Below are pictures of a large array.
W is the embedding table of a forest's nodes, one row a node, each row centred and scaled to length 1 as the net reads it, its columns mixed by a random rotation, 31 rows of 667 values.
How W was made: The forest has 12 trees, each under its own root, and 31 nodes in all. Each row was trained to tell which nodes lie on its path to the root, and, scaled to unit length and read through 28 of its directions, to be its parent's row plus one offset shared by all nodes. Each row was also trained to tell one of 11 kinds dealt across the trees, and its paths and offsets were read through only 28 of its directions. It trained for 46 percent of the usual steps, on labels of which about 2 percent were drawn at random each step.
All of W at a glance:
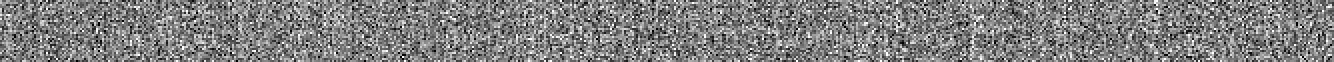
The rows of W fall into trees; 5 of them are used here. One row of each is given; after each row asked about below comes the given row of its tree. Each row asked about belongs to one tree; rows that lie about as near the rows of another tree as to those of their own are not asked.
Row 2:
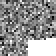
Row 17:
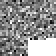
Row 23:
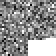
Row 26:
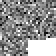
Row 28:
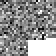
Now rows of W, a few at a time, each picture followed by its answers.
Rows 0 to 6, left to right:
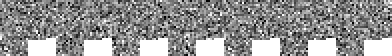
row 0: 26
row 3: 17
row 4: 26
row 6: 2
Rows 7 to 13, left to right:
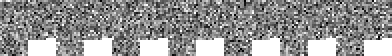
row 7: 23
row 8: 28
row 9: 26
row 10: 2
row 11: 23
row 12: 23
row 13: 28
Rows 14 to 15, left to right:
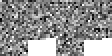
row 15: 28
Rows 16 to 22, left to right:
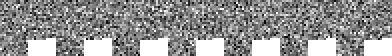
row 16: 28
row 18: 17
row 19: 26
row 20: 17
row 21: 17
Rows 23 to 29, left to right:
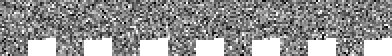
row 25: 23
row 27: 17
